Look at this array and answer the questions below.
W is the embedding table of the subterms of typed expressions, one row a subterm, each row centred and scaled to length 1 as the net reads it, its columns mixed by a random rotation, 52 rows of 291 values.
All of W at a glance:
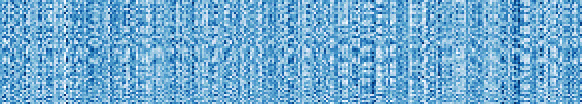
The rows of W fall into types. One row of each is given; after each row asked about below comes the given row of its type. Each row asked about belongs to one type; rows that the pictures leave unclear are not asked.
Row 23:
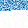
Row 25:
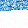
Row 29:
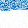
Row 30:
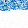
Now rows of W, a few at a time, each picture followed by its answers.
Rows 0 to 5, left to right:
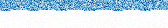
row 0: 29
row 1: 25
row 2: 23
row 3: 23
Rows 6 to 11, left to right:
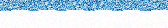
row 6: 23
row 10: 23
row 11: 25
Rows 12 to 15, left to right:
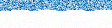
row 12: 23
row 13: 30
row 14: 25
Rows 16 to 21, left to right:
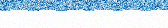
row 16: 30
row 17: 23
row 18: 25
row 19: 30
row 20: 29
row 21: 29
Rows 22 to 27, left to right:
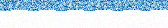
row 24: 25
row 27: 25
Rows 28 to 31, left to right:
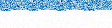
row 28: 29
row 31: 23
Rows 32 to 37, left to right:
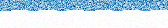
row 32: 23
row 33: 25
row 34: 29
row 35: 23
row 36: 25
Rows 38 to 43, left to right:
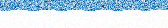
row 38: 29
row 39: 25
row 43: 29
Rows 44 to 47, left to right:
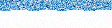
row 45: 29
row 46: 29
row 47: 23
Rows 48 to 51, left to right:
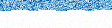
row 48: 25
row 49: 30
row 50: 25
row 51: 29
